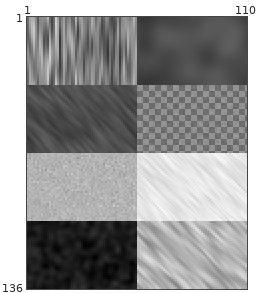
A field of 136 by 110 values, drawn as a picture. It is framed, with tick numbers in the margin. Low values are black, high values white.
The table splits into 4 rows of 2 panels. Panel 1,1: middling, streaked downward, strong in contrast. Panel 1,2: low, smooth, faint in contrast. Panel 2,1: low, slanting down to the right, faint in contrast. Panel 2,2: middling, checkered. Panel 3,1: high, fine-grained, faint in contrast. Panel 3,2: very high, slanting down to the right, faint in contrast. Panel 4,1: very low, blotchy, faint in contrast. Panel 4,2: high, slanting down to the right.
